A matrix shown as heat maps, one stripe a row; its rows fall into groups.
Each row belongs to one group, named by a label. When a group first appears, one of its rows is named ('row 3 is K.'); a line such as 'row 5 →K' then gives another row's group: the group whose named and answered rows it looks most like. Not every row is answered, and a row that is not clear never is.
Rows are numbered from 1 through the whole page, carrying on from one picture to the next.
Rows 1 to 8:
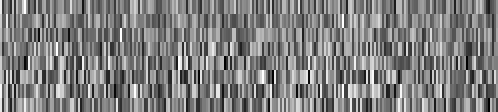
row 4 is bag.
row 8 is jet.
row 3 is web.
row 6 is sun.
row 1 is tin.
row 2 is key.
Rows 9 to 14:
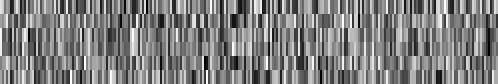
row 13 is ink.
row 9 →bag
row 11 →tin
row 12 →tin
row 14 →ink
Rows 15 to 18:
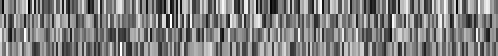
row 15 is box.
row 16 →bag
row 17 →jet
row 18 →web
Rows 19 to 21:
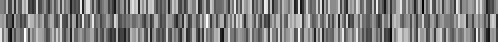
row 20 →jet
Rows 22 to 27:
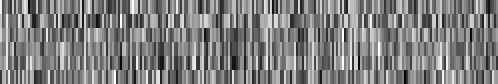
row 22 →tin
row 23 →web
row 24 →ink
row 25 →key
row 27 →ink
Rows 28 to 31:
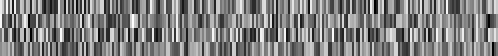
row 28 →sun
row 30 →sun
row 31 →web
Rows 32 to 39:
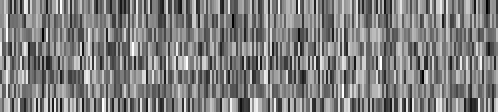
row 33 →jet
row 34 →key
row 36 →box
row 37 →ink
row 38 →key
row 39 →bag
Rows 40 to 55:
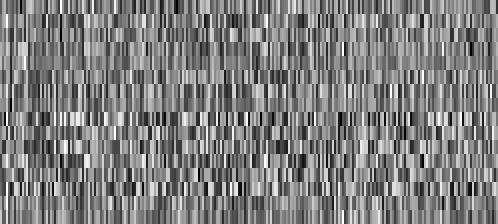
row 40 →jet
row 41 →ink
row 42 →bag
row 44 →ink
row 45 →box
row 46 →web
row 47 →web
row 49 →ink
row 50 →box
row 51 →ink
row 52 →web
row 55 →key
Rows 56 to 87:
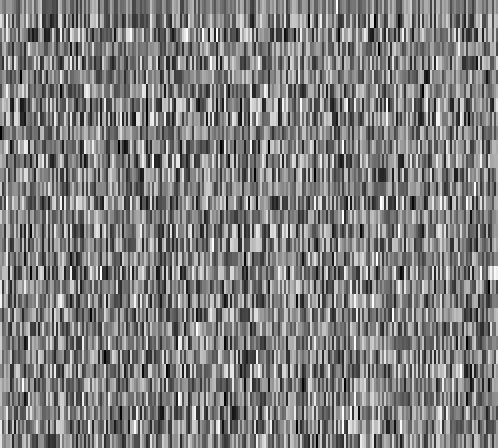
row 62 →ink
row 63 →bag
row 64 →bag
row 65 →box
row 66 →ink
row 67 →sun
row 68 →web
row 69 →web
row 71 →ink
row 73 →bag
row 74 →key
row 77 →key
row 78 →bag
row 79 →web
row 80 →key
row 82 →bag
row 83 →ink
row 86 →key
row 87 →sun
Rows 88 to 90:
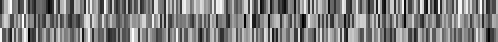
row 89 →ink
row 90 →tin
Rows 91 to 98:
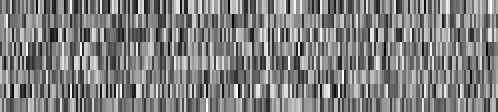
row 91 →sun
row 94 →tin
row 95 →box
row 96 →ink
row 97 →bag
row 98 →jet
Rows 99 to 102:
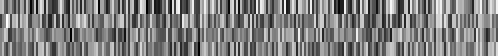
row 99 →sun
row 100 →box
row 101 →jet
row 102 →sun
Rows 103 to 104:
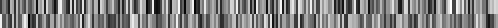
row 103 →sun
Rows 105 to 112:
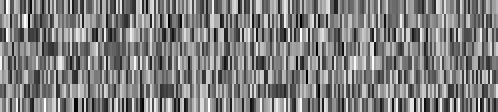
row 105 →bag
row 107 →box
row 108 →sun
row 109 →key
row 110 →web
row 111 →box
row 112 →web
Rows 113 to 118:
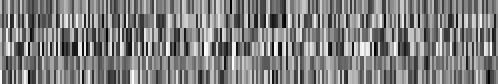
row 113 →box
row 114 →box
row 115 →web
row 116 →web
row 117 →tin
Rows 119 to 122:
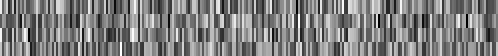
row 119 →key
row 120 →tin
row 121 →tin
